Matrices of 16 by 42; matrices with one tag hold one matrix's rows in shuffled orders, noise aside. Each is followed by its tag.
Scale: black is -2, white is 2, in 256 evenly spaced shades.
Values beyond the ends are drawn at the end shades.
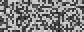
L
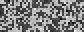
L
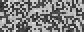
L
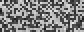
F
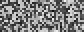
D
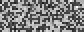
F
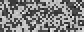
F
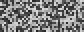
L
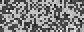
D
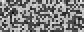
F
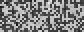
D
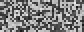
L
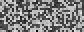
L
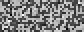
F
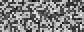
F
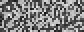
D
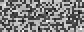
F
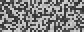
D
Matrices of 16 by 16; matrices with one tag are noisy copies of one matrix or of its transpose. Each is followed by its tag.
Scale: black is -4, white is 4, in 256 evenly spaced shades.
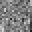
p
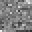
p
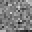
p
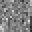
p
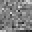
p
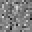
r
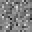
r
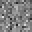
r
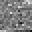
p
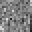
p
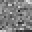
p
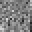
p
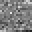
p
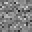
r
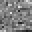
p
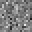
r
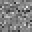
r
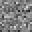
r
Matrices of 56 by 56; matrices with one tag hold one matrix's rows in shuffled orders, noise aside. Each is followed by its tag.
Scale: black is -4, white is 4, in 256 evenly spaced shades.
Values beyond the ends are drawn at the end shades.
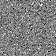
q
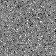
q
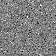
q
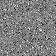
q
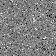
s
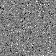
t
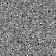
q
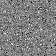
q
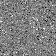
s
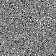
t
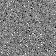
q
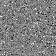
s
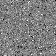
q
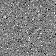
q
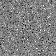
t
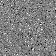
q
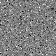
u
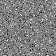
u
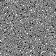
u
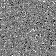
s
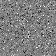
t
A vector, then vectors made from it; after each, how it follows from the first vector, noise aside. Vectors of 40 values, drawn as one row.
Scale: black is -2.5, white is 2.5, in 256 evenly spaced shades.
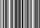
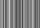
shrunk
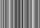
shrunk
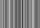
shrunk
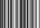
wrapped around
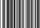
wrapped around
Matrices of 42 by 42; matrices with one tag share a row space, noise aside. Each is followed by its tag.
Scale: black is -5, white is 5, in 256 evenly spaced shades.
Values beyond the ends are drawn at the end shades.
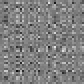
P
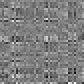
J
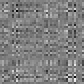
J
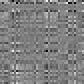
J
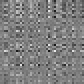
P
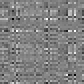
J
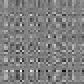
P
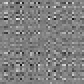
P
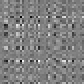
P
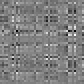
J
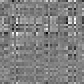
J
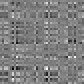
J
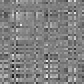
J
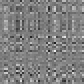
P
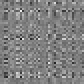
P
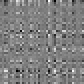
P
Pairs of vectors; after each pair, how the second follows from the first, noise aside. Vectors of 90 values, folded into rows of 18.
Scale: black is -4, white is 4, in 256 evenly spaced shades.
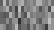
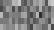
shuffled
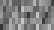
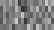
shuffled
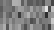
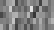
shuffled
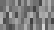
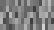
copied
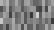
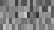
shuffled
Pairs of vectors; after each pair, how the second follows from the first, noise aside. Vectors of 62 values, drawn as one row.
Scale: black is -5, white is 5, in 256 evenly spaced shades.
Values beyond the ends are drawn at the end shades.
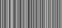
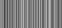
wrapped around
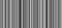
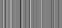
partly zeroed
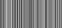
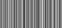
shuffled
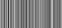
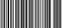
scaled up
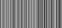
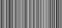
wrapped around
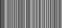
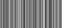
shuffled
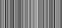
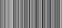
wrapped around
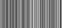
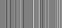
partly zeroed
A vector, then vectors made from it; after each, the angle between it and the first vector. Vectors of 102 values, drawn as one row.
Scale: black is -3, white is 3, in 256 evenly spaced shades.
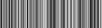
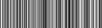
nearly opposite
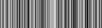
partly opposed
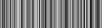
orthogonal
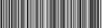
nearly parallel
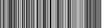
orthogonal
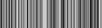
nearly parallel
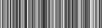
nearly opposite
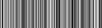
partly opposed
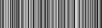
orthogonal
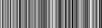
nearly opposite
